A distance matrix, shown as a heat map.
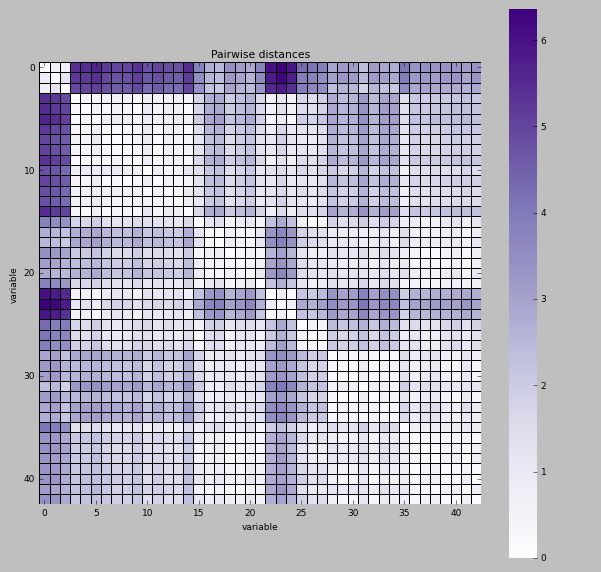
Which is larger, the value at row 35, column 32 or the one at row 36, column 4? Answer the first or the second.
the second
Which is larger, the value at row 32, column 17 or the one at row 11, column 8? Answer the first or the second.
the first
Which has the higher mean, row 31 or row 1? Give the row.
1
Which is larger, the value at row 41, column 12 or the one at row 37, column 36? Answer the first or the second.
the first
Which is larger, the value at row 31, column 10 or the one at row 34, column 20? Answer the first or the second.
the first
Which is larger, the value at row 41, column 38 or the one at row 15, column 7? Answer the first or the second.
the second
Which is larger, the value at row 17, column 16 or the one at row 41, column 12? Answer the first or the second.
the second
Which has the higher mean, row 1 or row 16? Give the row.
1
